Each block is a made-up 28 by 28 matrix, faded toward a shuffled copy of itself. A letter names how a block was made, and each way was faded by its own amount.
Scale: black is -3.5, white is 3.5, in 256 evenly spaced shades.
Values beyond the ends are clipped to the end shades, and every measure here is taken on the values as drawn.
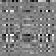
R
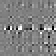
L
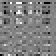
L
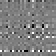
L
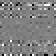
L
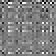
R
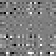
L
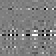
L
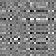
R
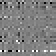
L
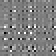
L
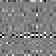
L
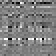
R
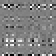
L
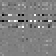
L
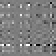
L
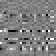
R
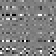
L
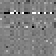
R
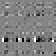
L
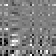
L
